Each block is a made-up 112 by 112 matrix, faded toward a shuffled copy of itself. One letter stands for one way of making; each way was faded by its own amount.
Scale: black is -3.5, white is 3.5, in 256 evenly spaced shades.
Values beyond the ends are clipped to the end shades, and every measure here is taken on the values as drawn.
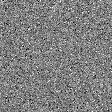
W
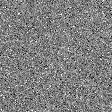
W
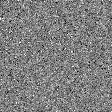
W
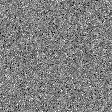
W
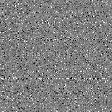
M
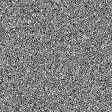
W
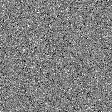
W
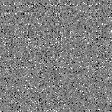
M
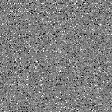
M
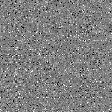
M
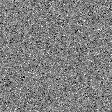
W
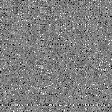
M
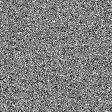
W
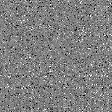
M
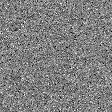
W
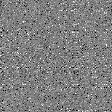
M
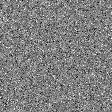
W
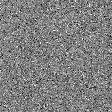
W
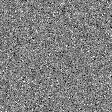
W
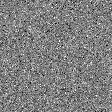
W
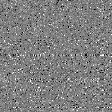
M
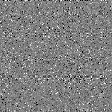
M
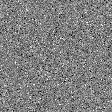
W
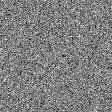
W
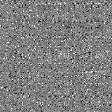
M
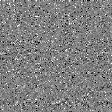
M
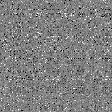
M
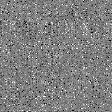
M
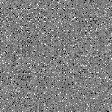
M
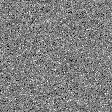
W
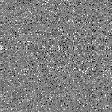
M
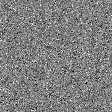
W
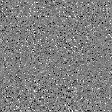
M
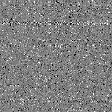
M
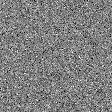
W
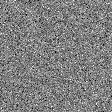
W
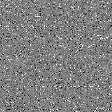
M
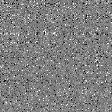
M
